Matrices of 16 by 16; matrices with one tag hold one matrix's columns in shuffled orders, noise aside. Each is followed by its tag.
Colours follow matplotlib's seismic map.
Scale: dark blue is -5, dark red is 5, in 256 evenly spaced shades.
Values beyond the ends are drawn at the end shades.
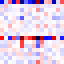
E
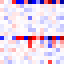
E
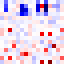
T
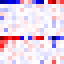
E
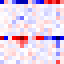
E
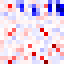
T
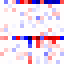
E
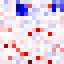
T
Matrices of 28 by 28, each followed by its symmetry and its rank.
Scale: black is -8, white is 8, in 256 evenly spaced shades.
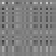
neither, rank one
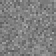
neither, full rank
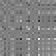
symmetric, rank two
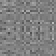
neither, rank three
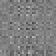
neither, rank three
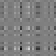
neither, rank one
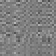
neither, rank three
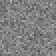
neither, full rank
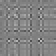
symmetric, rank two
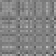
symmetric, rank two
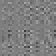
neither, rank three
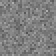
neither, full rank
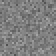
neither, full rank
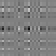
neither, rank one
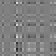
neither, rank one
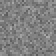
neither, full rank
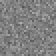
neither, full rank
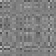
neither, rank three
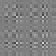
symmetric, rank two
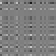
neither, rank one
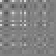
symmetric, rank two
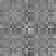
symmetric, rank two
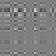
neither, rank one
